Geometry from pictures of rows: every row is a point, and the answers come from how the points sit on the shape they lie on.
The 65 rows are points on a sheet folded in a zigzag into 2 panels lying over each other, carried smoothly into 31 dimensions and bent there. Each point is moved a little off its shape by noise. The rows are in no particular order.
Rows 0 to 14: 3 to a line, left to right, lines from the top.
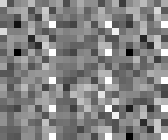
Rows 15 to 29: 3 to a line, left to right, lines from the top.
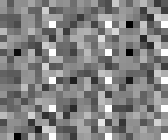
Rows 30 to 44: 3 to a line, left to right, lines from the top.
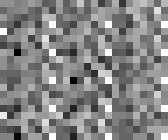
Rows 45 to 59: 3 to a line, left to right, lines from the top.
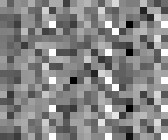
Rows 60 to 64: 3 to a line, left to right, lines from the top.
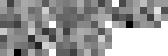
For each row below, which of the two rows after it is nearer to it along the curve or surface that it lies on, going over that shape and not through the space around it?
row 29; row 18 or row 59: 59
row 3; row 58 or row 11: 11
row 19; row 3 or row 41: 41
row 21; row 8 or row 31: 8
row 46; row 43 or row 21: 43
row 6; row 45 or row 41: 45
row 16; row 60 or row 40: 40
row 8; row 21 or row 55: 21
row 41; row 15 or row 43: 43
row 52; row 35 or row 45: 45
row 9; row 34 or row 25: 34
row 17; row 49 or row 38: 49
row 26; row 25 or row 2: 2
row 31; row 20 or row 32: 32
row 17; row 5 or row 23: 5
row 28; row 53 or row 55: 53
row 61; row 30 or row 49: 30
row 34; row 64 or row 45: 64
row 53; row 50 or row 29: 29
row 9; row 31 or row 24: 31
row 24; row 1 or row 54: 54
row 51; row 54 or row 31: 54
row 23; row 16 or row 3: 16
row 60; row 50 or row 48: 50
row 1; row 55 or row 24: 55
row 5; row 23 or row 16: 23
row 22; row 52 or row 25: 52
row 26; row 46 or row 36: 46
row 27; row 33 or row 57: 33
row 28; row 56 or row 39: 56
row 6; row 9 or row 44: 44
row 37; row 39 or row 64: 39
